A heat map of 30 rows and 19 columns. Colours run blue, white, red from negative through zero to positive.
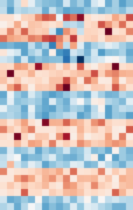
Stripes: horizontal, repeating 4 times. Slope: none. Odd patch: rougher, in the top middle. Roughest part: top middle.
